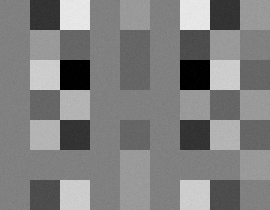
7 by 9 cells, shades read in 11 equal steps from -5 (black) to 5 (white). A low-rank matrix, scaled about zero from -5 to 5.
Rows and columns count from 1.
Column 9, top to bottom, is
1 0 -1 1 -1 1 0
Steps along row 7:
down up down up down up down up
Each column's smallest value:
0 -3 -5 0 -1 0 -5 -3 -1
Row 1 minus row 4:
0 -2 2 0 1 0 3 -2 0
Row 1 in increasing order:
-3 -3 0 0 0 1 1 4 4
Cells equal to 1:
9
